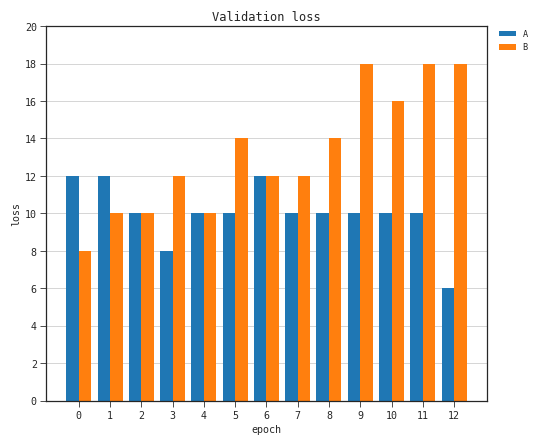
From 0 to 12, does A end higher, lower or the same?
lower
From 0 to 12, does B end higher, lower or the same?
higher
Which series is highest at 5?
B
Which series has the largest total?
B
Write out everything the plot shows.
Title: Validation loss
x-axis: epoch, ticks 0 1 2 3 4 5 6 7 8 9 10 11 12
y-axis: loss, ticks 0 2 4 6 8 10 12 14 16 18 20
Legend: A, B
Values:
A: 12 12 10 8 10 10 12 10 10 10 10 10 6
B: 8 10 10 12 10 14 12 12 14 18 16 18 18
